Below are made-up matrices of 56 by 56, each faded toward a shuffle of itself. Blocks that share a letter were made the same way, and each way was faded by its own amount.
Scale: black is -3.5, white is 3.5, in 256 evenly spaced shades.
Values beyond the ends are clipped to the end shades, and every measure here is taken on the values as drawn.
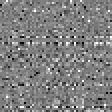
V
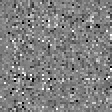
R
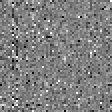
R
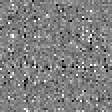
R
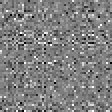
V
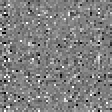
R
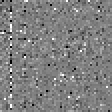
R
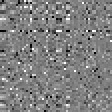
V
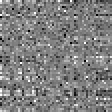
V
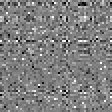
V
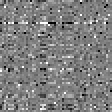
V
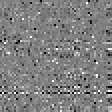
V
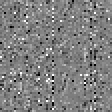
R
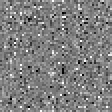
R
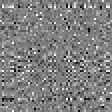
V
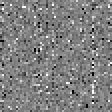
R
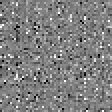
R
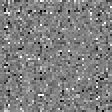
R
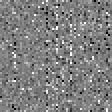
R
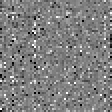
R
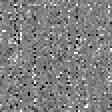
R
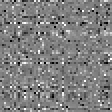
V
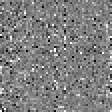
R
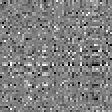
V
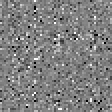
R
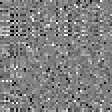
V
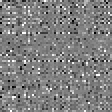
V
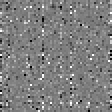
R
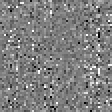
R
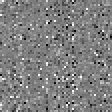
R
